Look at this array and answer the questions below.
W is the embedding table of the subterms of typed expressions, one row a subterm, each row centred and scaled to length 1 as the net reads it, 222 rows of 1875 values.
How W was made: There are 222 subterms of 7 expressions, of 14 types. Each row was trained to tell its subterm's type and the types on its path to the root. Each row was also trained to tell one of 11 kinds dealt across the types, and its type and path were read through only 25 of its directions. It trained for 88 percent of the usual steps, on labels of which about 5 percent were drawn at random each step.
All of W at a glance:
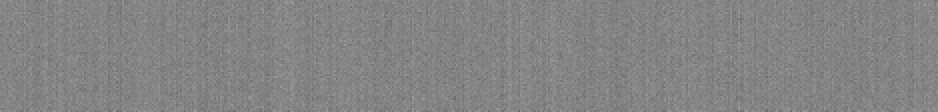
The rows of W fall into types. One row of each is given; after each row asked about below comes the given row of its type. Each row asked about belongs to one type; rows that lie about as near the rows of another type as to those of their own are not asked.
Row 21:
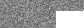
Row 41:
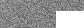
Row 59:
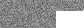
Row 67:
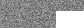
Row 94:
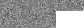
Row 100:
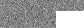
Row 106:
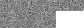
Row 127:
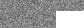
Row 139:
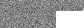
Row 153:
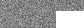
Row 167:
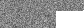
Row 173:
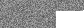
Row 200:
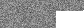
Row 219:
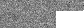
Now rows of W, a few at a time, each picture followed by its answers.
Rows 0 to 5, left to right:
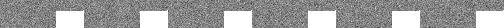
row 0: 67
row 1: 219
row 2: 67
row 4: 94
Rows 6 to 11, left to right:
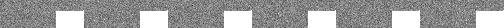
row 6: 173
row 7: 219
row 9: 127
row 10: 41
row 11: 153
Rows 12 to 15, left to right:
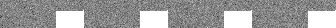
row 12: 106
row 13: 100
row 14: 41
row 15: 59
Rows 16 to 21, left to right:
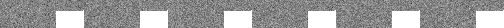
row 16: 219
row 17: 200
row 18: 200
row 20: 100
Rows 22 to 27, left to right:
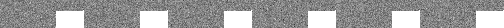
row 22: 127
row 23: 173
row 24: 59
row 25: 167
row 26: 67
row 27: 67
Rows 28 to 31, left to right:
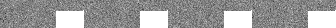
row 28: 21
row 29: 127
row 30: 59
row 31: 219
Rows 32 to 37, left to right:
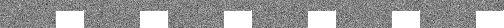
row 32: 100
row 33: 167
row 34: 173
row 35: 139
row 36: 139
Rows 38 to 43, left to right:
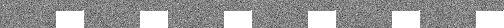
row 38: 106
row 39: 200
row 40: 106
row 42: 41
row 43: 127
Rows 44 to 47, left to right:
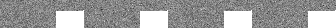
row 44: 200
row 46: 200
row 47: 106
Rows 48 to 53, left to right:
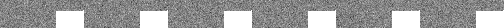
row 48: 139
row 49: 153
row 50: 153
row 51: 153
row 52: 106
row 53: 153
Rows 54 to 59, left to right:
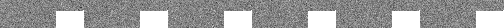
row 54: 21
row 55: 127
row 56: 41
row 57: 167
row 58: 59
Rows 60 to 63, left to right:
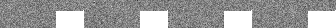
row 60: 59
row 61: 173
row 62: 153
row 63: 127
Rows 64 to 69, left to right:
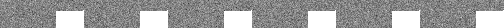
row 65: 167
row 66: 41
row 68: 59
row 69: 106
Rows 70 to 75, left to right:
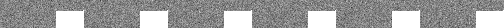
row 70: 139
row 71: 153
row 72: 127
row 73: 173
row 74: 139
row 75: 139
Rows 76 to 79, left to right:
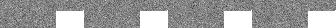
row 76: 173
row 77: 94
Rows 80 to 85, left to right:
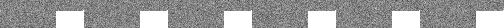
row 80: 219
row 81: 127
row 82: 21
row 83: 173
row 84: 200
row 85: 41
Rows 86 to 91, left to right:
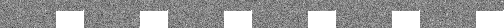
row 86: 219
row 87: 59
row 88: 219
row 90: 219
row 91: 127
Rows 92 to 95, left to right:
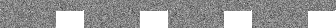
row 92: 127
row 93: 200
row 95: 94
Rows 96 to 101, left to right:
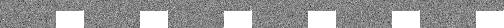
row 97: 127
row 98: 21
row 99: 200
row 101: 153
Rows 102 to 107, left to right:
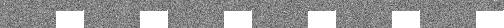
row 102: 153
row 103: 219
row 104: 94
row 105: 100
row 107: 41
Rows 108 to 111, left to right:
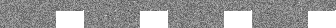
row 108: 67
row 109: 59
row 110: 100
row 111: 41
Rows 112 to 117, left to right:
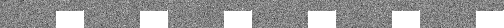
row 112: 200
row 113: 127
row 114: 67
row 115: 219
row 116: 219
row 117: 167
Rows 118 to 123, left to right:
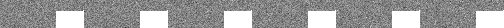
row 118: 167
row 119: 41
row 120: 153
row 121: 173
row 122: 219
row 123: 173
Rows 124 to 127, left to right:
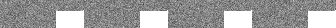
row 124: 41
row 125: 67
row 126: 219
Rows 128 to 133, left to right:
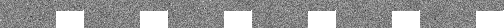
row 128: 21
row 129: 173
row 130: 106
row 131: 167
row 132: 167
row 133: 173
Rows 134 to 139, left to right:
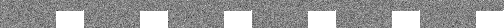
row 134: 153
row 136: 153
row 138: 59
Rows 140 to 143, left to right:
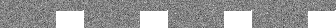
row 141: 67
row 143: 167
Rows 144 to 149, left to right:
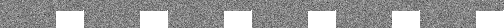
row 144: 94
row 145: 94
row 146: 200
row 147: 94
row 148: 139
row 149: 219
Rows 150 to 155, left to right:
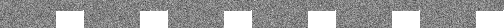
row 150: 94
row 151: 139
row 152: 21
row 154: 21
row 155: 59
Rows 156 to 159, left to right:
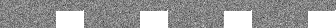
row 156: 94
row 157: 200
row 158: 167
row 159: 127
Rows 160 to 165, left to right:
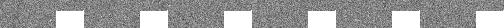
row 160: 167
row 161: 41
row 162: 139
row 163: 67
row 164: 67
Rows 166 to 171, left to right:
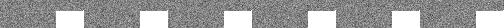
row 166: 173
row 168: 94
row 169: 106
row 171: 41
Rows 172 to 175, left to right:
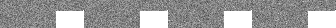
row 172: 173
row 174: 100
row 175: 21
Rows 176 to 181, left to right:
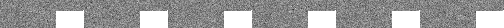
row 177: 94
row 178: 94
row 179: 167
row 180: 173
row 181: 41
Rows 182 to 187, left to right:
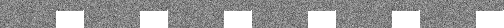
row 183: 106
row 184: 167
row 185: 153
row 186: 127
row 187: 173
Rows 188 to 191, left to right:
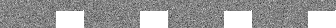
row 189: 139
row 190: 94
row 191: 67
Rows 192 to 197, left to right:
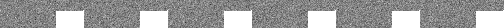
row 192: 200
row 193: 200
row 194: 21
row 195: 106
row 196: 59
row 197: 67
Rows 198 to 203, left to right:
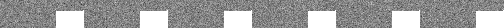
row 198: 21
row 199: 139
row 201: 167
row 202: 59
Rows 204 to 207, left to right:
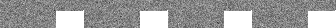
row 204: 200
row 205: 200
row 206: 127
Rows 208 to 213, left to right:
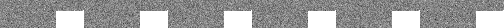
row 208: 139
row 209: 94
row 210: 59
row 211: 139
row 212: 100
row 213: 219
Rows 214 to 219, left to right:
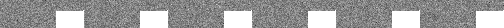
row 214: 173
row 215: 167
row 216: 59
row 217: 200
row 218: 200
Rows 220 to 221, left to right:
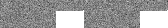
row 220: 173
